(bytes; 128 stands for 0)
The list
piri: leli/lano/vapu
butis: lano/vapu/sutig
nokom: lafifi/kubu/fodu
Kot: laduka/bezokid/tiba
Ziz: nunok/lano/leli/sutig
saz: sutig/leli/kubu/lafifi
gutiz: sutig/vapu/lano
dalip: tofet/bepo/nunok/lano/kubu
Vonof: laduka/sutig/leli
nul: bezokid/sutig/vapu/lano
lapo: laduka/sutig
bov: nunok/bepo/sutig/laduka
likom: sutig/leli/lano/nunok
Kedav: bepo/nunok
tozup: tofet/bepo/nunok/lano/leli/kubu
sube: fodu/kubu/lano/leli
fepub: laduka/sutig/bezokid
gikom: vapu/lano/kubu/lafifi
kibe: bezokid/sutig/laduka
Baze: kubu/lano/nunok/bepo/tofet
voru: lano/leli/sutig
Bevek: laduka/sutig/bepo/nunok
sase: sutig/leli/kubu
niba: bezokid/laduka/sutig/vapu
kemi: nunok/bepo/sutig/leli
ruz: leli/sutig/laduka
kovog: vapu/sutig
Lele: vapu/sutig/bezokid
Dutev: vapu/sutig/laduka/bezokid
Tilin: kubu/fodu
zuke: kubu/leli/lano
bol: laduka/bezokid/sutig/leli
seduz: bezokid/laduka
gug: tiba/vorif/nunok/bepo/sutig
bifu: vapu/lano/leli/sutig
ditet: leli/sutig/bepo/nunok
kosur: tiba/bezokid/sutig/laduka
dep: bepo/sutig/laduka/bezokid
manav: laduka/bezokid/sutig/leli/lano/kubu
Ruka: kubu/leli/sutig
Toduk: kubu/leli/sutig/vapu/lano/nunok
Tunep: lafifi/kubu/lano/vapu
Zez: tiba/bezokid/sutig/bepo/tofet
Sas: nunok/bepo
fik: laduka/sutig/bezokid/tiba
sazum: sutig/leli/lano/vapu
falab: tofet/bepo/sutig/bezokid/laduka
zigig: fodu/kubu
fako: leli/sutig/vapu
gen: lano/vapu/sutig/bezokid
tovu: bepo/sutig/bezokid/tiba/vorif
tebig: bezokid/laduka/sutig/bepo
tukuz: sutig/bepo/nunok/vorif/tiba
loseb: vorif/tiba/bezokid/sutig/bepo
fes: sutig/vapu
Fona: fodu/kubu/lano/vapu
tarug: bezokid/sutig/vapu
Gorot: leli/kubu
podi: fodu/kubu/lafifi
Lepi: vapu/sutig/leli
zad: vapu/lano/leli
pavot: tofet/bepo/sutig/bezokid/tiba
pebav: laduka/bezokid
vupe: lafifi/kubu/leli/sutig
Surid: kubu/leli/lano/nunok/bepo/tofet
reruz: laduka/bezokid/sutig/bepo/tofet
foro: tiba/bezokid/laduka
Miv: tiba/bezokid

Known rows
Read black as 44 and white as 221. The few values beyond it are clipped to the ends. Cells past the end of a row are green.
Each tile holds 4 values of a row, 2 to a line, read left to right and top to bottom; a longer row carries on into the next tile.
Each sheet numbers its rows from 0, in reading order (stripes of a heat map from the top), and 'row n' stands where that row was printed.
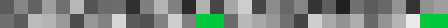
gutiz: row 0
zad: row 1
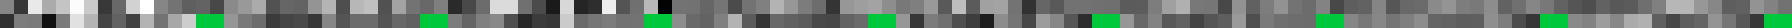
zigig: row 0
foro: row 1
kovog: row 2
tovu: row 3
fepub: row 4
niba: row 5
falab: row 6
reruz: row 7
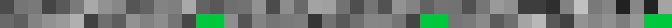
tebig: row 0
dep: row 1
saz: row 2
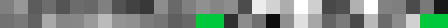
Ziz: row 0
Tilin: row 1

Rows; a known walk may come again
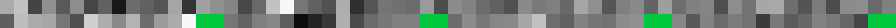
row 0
zad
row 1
tarug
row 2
tozup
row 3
dep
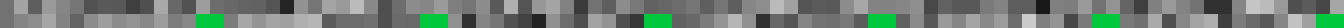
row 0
bifu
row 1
Surid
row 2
fepub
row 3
loseb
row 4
kemi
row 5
gikom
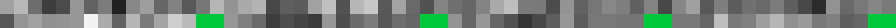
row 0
zuke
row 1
foro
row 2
niba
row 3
Ziz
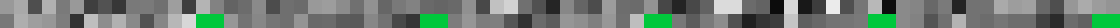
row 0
piri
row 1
falab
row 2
fako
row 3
kovog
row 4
tukuz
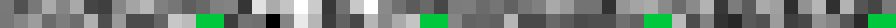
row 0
Tunep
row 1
zigig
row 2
tovu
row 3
seduz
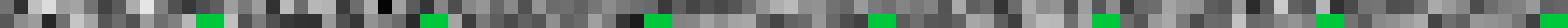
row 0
nokom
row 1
pebav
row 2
kibe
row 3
reruz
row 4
sase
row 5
butis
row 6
tebig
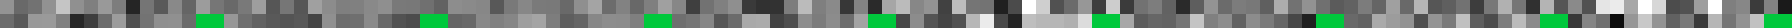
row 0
gen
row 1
kosur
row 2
manav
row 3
saz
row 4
Gorot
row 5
bov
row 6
gutiz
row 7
Tilin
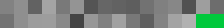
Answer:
sazum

